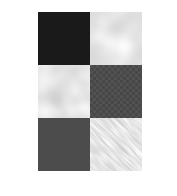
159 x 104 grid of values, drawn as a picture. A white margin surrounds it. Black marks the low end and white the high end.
It is made of 3 by 2 panels. Panel 1,1: very low, flat. Panel 1,2: very high, smooth, faint in contrast. Panel 2,1: very high, smooth, faint in contrast. Panel 2,2: low, checkered, faint in contrast. Panel 3,1: low, flat. Panel 3,2: very high, slanting down to the right, faint in contrast.
